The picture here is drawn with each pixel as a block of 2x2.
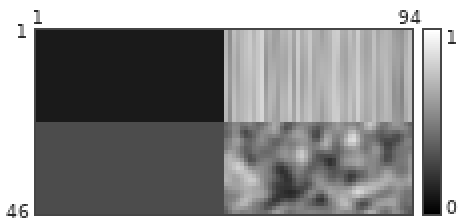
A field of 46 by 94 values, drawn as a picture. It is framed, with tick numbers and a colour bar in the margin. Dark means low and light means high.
The table splits into 2 rows of 2 panels. Panel 1,1: very low, flat. Panel 1,2: high, streaked downward. Panel 2,1: low, flat. Panel 2,2: middling, blotchy, strong in contrast.
